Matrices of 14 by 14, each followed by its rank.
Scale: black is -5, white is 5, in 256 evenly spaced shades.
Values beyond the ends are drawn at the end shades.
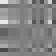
one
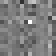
three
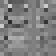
three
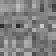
three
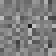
three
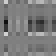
one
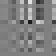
one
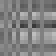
one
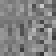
three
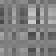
one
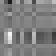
one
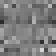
three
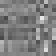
three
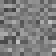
three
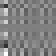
one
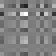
one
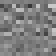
three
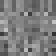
three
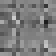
three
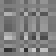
one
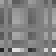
one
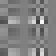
one
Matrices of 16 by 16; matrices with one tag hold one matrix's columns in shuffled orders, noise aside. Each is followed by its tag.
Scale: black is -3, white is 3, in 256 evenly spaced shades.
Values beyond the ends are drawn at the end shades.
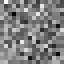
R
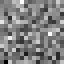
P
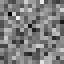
R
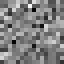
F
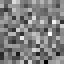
P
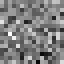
P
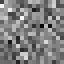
F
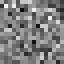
F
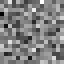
R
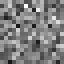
F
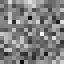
P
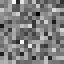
R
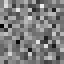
F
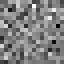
F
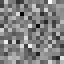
R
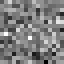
P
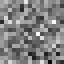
P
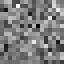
F
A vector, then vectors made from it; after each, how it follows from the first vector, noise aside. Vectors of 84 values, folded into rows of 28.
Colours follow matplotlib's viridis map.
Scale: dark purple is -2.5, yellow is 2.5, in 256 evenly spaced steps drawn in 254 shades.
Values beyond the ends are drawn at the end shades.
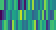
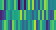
copied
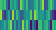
reversed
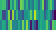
reversed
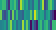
reversed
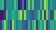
copied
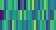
copied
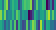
wrapped around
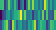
copied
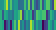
wrapped around
